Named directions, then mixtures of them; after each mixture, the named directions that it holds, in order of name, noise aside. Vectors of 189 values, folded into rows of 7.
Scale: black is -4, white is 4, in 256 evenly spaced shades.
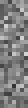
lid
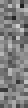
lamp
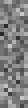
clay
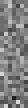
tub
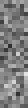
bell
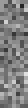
bell, lamp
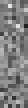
lamp, tub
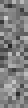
bell, lamp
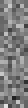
tub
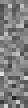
lid, tub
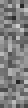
lamp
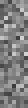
lid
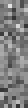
lamp, tub
